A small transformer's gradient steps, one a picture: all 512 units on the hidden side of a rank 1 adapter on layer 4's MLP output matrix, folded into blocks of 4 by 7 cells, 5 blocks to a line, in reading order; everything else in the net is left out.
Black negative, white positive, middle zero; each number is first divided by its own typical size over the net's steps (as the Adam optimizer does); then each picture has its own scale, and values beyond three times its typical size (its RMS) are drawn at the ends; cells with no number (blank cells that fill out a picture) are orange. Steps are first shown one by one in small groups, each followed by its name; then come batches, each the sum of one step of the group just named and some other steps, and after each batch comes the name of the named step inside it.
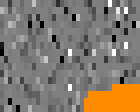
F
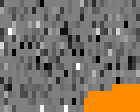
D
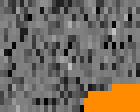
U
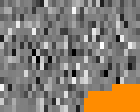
D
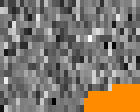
U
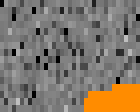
D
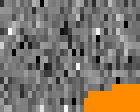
D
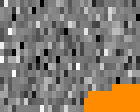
D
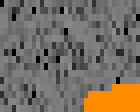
U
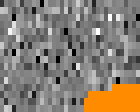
D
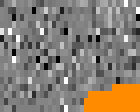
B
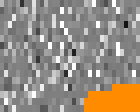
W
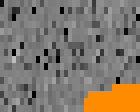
B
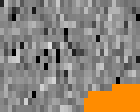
W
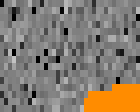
B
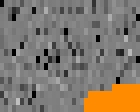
W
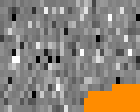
B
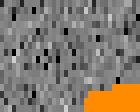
B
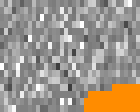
W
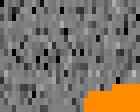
W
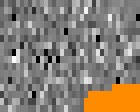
B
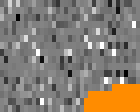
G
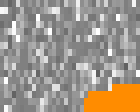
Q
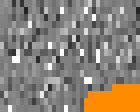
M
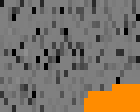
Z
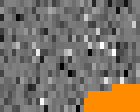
G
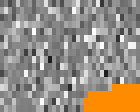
Q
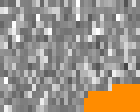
Q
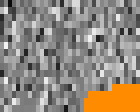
Q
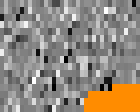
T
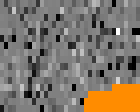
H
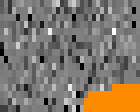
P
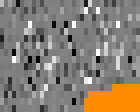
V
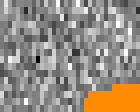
V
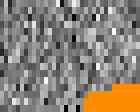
P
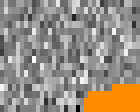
P
